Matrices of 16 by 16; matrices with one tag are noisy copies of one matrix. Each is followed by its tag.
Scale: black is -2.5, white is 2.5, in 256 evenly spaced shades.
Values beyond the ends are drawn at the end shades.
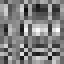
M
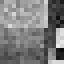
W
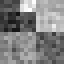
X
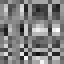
M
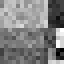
W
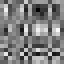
M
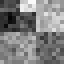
X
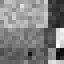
W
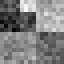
X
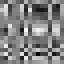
M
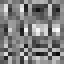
M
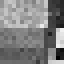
W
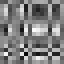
M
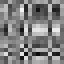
M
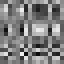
M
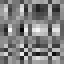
M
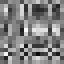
M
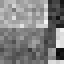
W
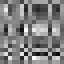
M
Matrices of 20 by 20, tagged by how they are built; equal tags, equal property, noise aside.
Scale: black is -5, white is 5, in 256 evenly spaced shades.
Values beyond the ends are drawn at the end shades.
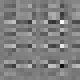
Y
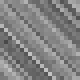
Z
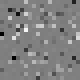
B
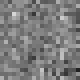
Y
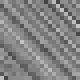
Z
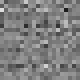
Y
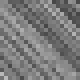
Z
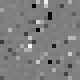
B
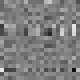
Y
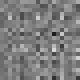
Y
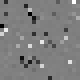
B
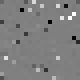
B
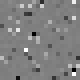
B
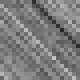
Z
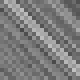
Z
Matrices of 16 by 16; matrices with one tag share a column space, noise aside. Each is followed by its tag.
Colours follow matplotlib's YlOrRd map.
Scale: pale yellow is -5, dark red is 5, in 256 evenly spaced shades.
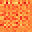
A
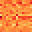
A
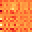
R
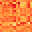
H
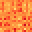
R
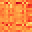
H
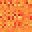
A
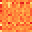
H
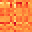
H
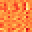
R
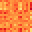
R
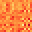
R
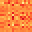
A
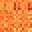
R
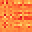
A
